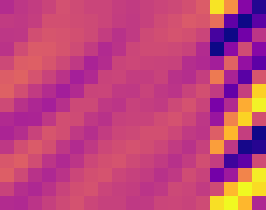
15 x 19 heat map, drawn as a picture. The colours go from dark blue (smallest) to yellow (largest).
Mirror symmetry: none. Histogram: heavy tails on both sides. Grain: diagonal, up to the right. Ninth with the lowest average: top right. Slope: none. Seam: vertical, 80% of the way across, the left part calmer.
